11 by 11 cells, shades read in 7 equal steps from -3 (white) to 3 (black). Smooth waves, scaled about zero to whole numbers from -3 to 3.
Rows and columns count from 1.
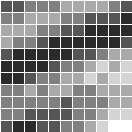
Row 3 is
-1 -1 -1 0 0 1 1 2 2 2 2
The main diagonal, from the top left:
1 0 -1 1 2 0 -1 0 0 -2 -3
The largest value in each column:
2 2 2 2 2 2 2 2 2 2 2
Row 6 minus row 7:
0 0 1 2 1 1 1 1 -1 1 0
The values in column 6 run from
-1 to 2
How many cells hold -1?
28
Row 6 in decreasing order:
2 2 2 2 1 0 0 -1 -1 -2 -2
